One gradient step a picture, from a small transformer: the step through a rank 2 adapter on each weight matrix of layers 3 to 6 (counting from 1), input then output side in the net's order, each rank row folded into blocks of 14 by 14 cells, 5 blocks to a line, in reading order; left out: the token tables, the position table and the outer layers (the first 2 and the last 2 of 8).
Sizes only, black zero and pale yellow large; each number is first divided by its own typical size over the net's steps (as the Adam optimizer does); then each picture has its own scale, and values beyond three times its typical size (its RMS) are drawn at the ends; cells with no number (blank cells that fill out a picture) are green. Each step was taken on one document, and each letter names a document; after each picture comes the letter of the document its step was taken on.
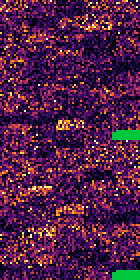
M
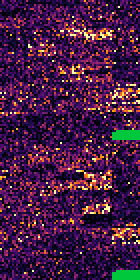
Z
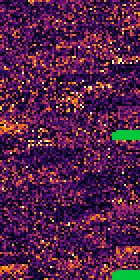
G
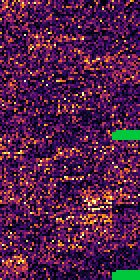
M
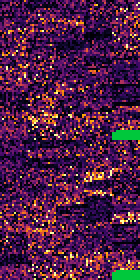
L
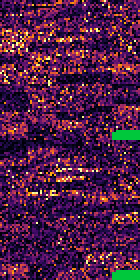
L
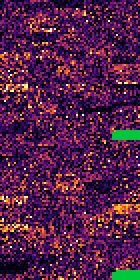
G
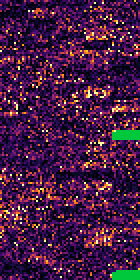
Z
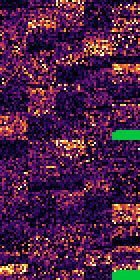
G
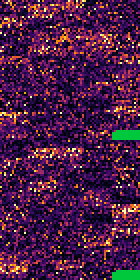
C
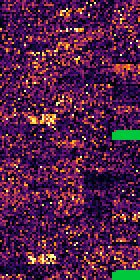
L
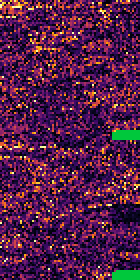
M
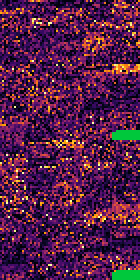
G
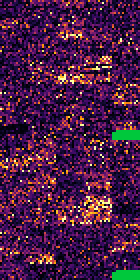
C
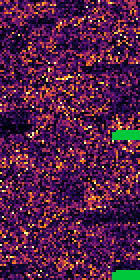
M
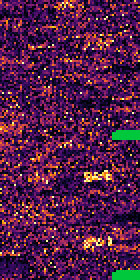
Z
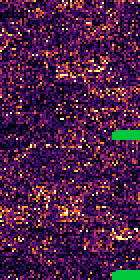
Z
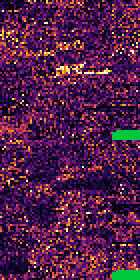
G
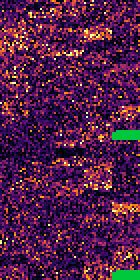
L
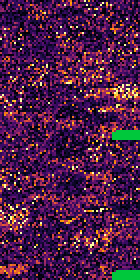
Z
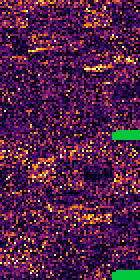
M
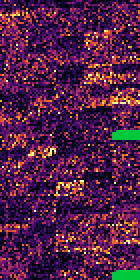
L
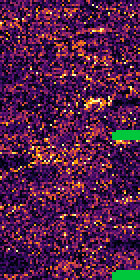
G
